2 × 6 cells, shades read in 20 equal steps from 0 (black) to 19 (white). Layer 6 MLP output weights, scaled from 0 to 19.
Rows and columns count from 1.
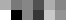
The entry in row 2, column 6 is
11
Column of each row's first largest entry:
1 1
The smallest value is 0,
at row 2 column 2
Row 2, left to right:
19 0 10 4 15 11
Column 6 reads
10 11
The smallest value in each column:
13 0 10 4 13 10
